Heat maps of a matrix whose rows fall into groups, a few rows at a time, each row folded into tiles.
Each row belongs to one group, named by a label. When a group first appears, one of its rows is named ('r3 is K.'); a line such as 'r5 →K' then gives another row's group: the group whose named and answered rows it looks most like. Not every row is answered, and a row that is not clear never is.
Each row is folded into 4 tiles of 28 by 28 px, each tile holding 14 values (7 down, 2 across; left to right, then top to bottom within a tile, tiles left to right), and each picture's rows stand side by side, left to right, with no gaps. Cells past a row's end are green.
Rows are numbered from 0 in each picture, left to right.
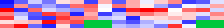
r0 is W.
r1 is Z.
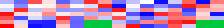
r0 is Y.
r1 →W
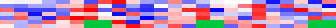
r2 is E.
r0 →W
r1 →W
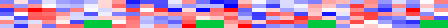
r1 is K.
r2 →W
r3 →E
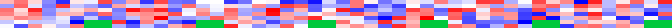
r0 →E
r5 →E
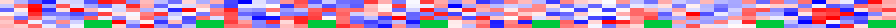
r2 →W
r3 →Y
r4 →Z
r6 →W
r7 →Z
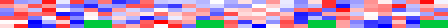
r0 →Y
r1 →W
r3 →Y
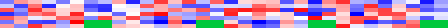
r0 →K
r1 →Y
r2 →Y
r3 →K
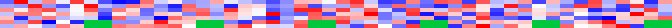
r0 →Z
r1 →W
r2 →W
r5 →W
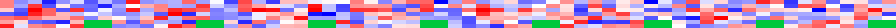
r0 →K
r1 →Z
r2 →Z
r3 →Z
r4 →Z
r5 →K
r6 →Z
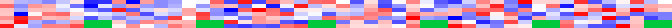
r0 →K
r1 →W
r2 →Z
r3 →K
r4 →Y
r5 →Z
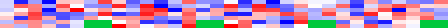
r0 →E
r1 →K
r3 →K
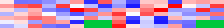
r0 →E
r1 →Y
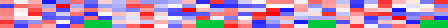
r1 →E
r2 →Y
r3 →Y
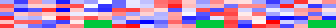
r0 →K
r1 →Y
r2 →E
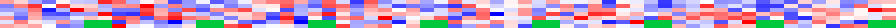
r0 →E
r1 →K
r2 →Y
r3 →K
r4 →E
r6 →K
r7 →Z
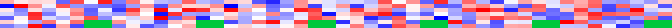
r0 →E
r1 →Z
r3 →Y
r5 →E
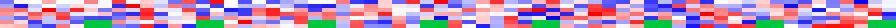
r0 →Y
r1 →E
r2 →K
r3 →Y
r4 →Y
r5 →K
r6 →Z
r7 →W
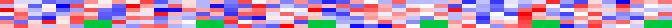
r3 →Z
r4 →W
